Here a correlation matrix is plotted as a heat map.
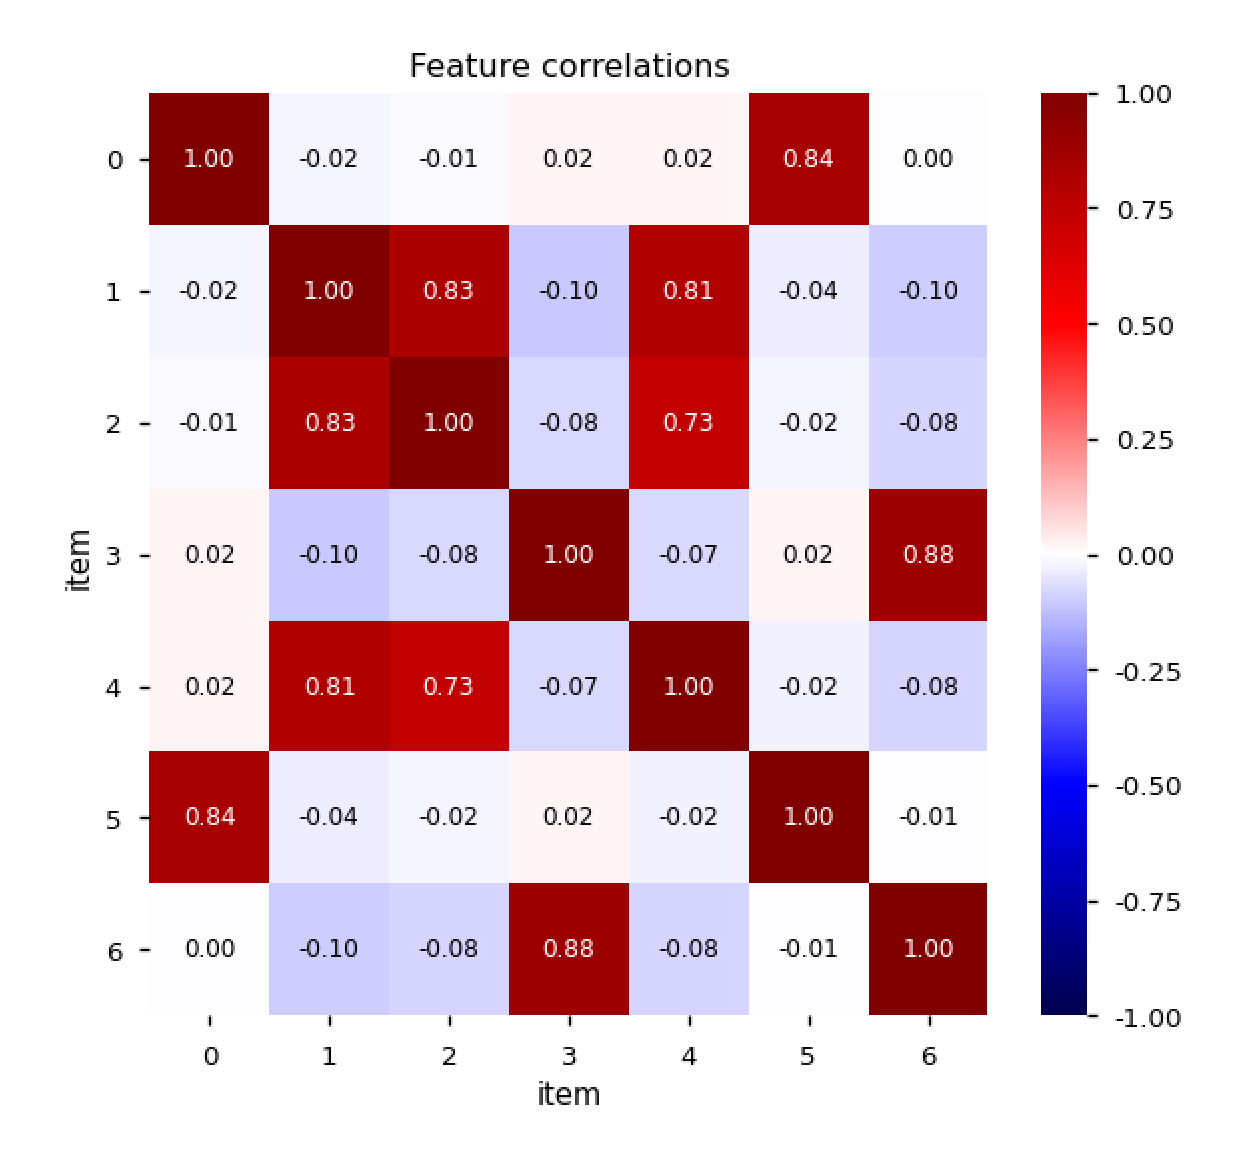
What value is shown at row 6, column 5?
-0.01
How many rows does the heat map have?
7
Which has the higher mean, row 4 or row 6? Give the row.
4
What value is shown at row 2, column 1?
0.83
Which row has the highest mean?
4
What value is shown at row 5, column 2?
-0.02
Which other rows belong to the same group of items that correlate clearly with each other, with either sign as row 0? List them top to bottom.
5
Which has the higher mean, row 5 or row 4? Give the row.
4
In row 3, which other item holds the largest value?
6
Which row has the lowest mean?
6
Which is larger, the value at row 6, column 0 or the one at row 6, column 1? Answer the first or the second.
the first
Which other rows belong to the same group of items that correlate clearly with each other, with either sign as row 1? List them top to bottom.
2, 4
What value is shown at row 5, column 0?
0.84
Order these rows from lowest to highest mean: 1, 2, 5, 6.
6, 5, 2, 1
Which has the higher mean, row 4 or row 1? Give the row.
4
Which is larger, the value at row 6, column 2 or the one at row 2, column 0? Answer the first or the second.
the second
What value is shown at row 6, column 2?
-0.08
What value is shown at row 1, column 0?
-0.02
